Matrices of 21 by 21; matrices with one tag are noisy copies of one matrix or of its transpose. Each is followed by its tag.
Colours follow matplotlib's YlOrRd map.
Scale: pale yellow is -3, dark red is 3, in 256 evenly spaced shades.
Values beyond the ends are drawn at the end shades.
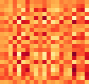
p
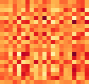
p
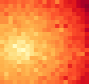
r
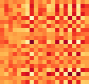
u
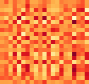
p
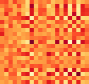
u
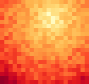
r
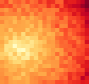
r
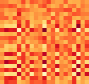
u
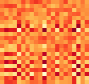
u
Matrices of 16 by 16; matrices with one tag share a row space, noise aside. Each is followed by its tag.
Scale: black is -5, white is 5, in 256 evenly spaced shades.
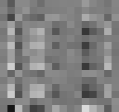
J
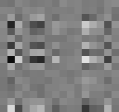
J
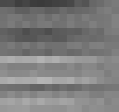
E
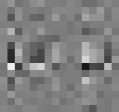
J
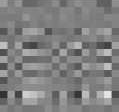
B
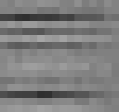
E
